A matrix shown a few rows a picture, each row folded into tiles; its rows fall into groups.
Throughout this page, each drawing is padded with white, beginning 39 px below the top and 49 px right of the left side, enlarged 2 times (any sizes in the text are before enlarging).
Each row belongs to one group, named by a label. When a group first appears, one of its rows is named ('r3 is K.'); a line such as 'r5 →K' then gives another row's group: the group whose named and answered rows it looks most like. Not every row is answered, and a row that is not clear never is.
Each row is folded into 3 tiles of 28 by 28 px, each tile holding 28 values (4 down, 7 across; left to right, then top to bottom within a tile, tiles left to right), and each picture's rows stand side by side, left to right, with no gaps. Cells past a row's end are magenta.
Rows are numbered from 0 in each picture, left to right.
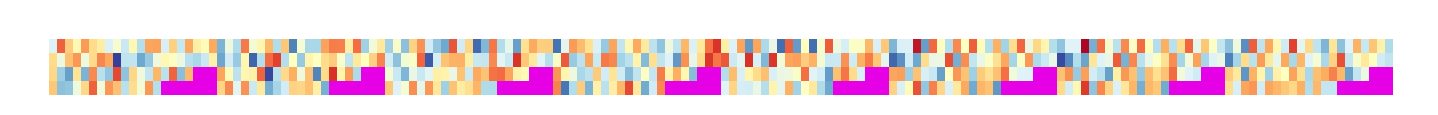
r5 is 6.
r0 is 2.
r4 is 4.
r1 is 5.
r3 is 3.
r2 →6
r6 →6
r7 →6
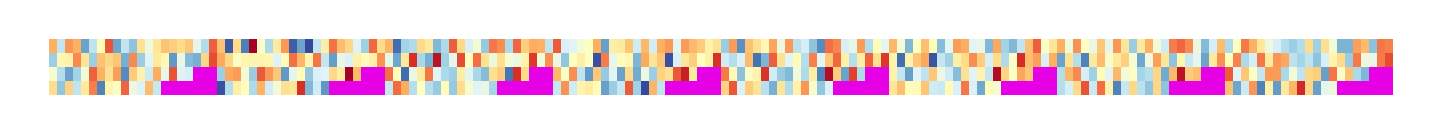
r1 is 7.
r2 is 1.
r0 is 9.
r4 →5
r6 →7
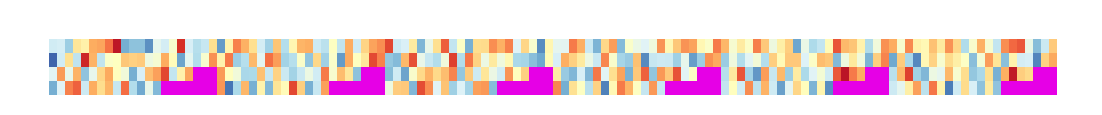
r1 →3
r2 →9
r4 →7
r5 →7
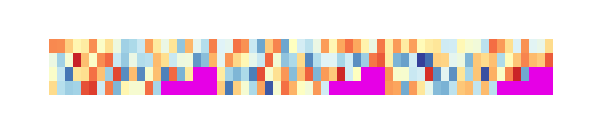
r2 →5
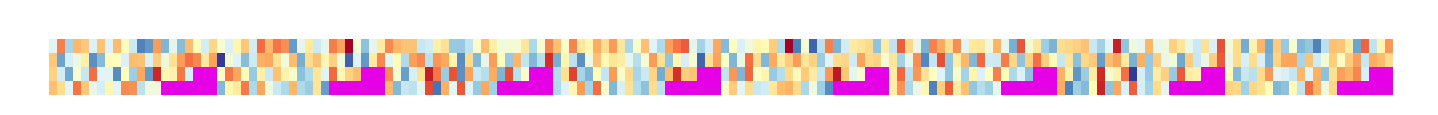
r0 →5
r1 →7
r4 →4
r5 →4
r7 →5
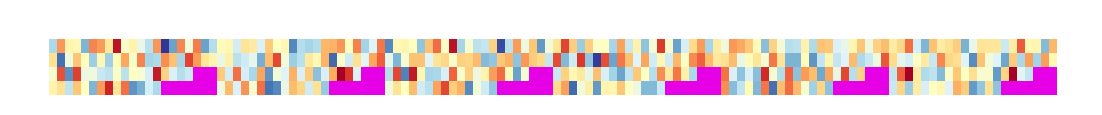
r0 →4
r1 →5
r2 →4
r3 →4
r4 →2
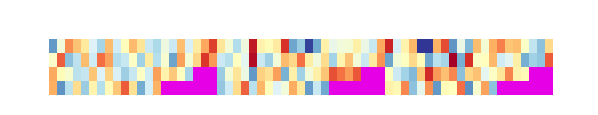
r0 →3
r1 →7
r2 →9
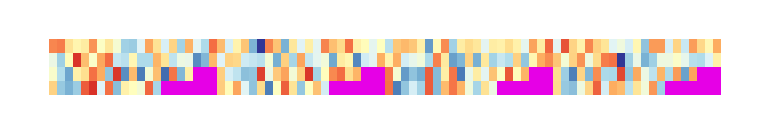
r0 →2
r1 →9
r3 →2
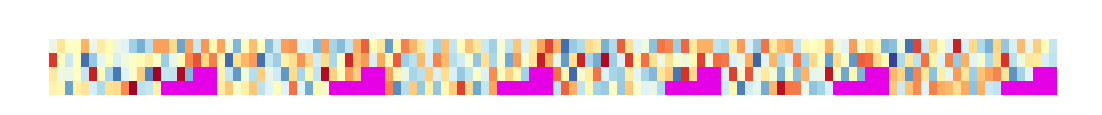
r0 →5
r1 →1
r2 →3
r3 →1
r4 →4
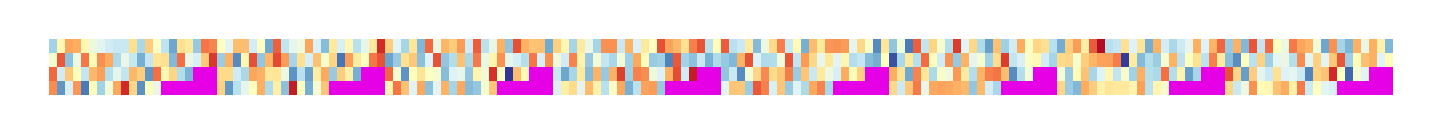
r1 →3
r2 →1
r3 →9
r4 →9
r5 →6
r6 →2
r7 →6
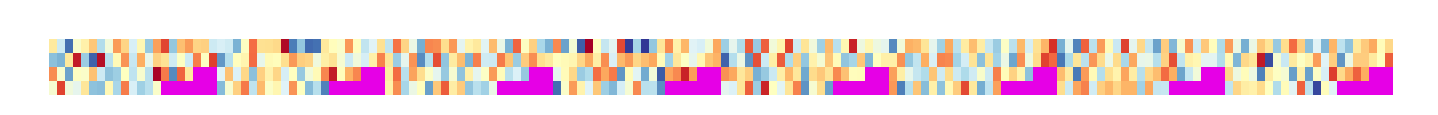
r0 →1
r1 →7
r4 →6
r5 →3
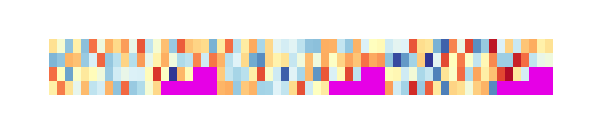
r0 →1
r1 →5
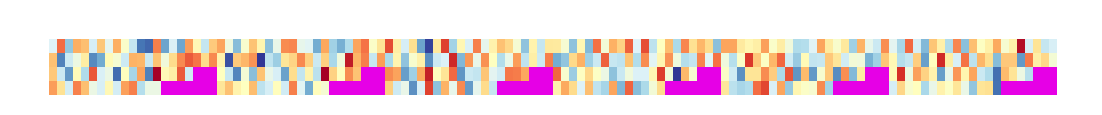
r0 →5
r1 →1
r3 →1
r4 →2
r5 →4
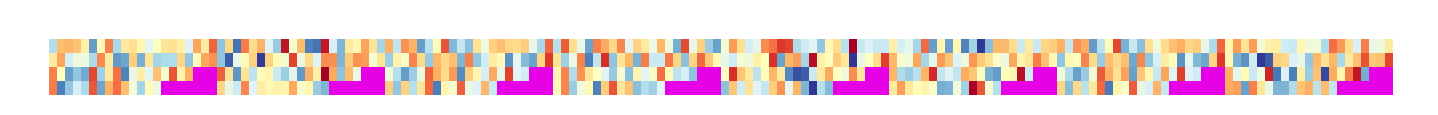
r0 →3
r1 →6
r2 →9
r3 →4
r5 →5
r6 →9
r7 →5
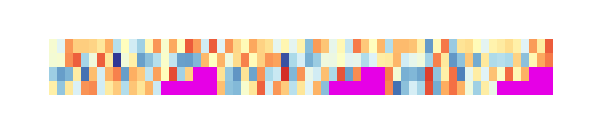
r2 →3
